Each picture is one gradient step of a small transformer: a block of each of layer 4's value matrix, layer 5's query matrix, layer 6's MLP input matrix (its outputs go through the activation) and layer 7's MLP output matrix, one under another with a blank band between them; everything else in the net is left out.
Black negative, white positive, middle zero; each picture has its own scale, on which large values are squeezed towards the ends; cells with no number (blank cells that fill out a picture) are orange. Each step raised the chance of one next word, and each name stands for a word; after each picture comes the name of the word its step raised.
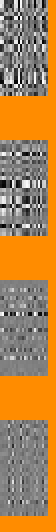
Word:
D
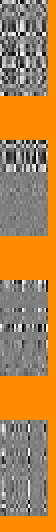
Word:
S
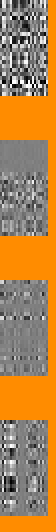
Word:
D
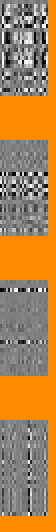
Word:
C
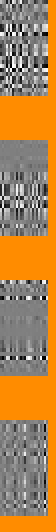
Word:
S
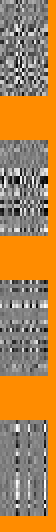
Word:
S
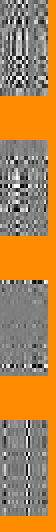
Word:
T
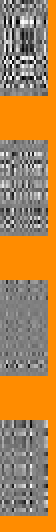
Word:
T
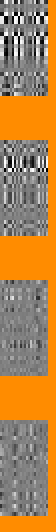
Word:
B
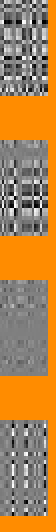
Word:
T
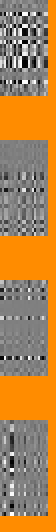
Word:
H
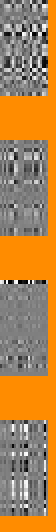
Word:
S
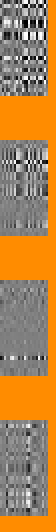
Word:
T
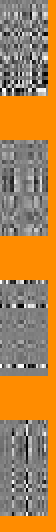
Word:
C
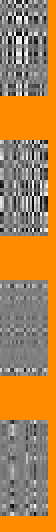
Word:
B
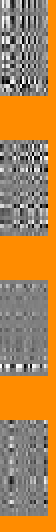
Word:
D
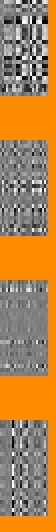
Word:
T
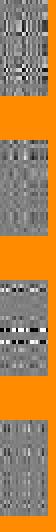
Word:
S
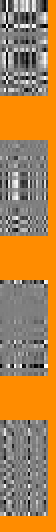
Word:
C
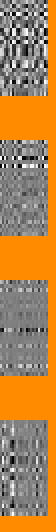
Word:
H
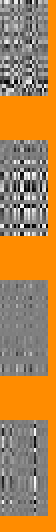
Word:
D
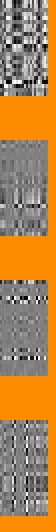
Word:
D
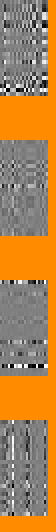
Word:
C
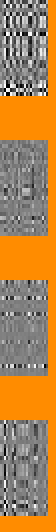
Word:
B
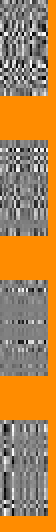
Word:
S
